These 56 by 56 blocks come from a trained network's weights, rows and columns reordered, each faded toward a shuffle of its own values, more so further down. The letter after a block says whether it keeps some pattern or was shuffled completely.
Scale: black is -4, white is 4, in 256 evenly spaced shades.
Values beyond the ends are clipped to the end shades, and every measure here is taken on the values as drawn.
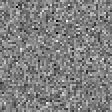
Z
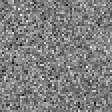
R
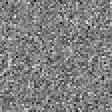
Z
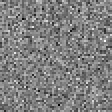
Z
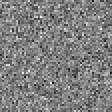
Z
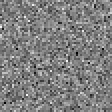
R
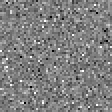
R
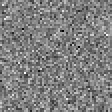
R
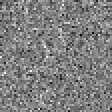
Z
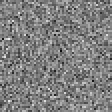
Z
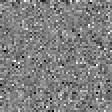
Z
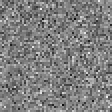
R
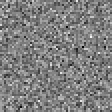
R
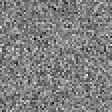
Z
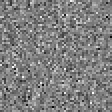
Z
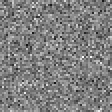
R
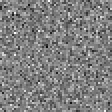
R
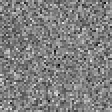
Z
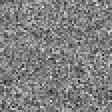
Z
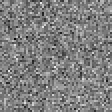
R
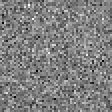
R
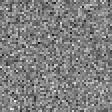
R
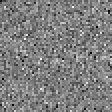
R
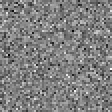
R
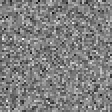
R
